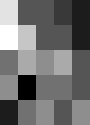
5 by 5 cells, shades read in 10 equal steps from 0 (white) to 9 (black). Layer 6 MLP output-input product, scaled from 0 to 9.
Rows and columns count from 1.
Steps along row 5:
down down up down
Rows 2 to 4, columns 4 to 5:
6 8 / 3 6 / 5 6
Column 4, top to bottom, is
7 6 3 5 6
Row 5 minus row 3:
3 2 0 3 -2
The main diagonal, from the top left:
1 2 4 5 4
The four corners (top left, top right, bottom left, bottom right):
1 8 8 4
